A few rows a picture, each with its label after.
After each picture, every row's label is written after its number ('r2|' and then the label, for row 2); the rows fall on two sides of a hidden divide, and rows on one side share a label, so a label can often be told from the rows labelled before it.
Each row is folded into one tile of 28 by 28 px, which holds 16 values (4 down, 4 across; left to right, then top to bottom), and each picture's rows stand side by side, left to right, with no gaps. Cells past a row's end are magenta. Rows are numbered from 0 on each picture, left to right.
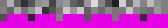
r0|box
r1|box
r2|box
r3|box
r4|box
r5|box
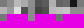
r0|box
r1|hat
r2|box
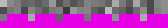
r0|box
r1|hat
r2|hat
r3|hat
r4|hat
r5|hat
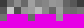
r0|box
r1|box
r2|hat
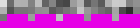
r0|hat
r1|box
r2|hat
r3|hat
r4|hat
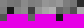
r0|hat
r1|box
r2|box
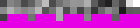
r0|box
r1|box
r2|hat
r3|hat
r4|hat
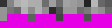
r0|hat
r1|box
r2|box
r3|box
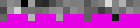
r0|box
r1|hat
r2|hat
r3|hat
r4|box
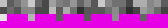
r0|hat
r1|hat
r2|box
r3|hat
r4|hat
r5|box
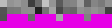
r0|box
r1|hat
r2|hat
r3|box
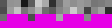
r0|box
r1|box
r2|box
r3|box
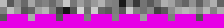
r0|box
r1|box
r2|hat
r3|box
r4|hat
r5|hat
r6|box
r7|box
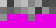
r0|hat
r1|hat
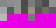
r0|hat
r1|hat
